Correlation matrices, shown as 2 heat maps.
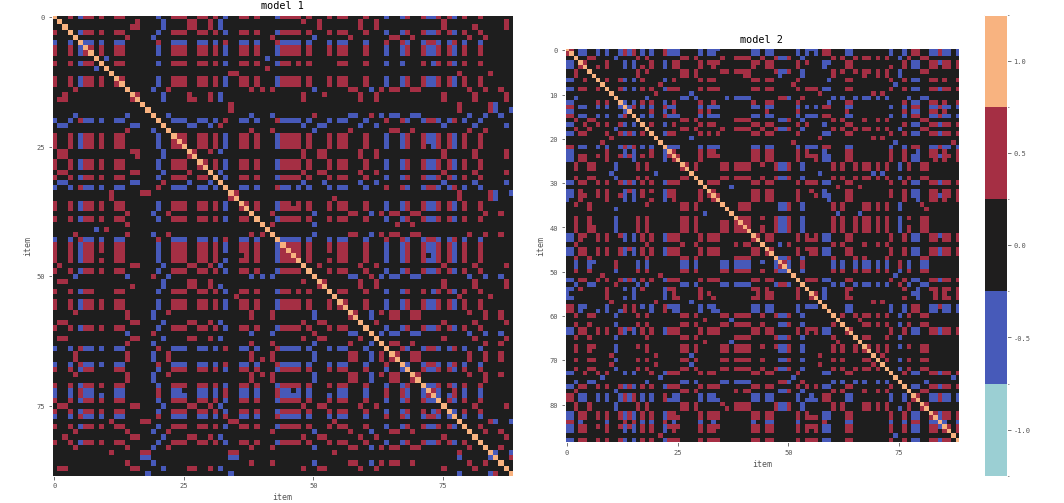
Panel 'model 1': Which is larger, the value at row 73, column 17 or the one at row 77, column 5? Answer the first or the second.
the second
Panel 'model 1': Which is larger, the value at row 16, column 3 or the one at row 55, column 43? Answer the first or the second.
the first
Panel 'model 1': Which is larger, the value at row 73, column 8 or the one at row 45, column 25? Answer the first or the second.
the second
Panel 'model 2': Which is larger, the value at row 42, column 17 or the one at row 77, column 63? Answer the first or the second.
the first
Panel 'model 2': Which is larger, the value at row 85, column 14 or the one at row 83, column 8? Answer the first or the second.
the first
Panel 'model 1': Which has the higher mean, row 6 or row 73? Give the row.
6
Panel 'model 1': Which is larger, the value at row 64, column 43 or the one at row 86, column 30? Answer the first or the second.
the first
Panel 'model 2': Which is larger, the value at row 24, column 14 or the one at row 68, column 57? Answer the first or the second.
the first
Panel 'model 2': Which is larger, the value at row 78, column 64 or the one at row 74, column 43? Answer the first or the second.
the second
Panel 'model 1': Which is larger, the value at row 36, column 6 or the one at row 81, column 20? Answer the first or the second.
the first
